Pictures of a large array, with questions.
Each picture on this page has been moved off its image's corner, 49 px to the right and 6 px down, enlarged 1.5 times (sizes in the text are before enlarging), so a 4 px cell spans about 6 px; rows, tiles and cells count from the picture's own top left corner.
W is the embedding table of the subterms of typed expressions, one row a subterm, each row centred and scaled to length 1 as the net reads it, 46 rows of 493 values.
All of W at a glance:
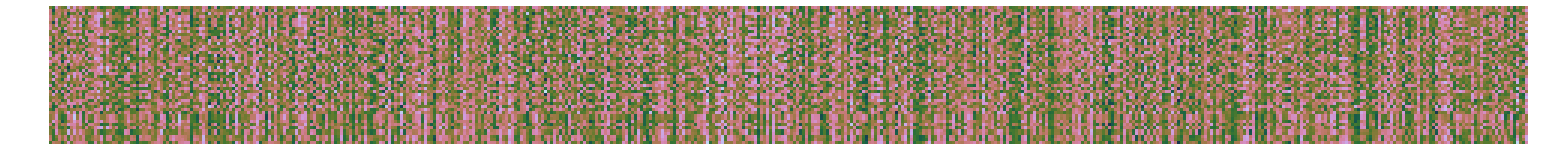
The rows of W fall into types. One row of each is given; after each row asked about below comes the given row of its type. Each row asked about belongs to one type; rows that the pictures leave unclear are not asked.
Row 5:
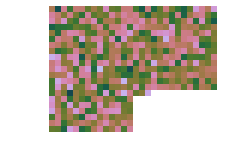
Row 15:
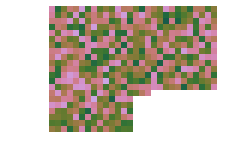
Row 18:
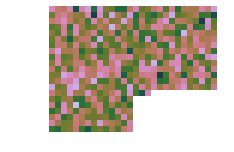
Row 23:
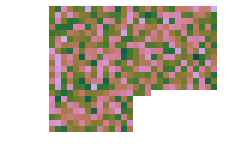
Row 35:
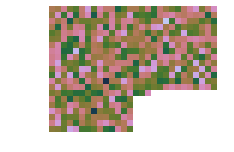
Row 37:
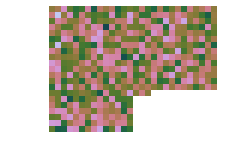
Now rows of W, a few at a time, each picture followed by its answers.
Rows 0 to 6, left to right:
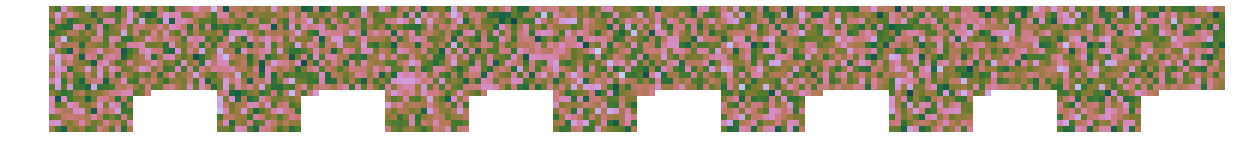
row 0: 23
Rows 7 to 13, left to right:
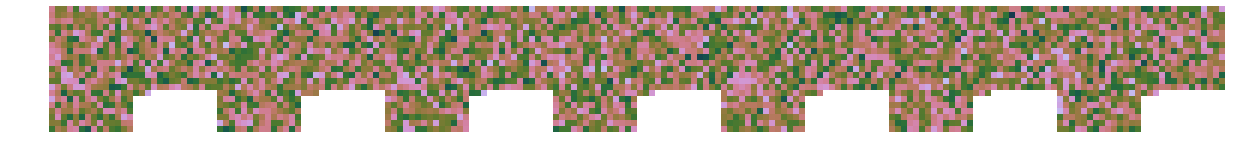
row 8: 37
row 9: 35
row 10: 5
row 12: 37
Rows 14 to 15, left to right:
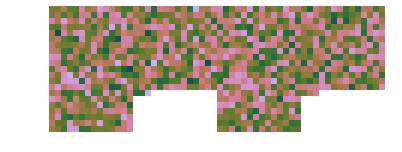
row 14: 35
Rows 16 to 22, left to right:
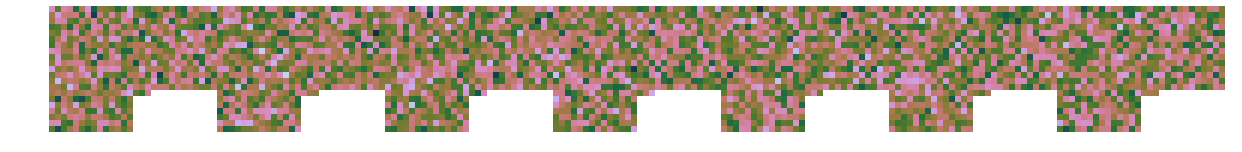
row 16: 18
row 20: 37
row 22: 37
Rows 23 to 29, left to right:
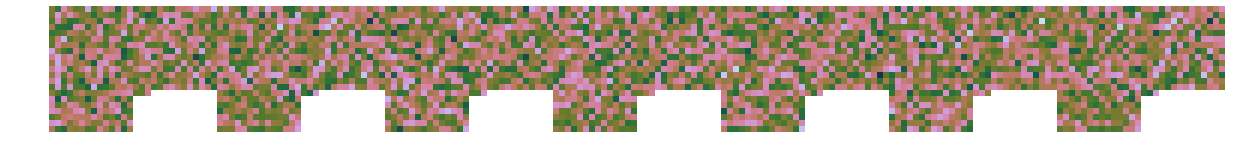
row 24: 35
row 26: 15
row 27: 23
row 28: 5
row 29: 35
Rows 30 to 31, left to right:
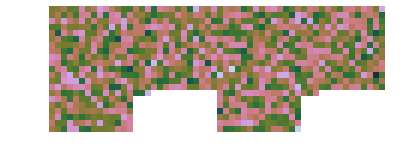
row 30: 35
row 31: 23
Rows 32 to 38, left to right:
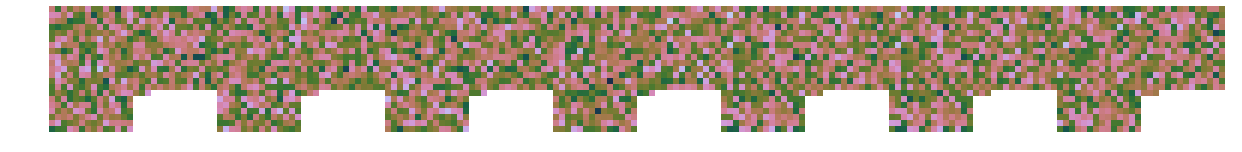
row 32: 5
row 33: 15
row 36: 37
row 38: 37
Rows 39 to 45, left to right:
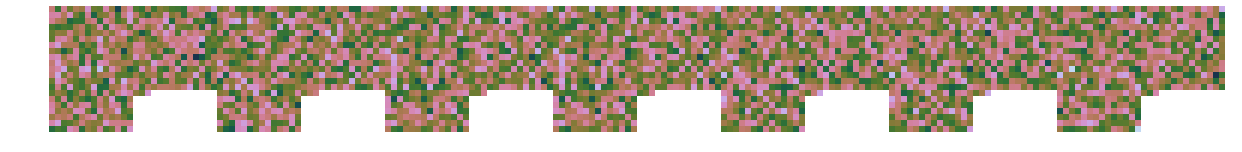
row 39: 5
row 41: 23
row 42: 23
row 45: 23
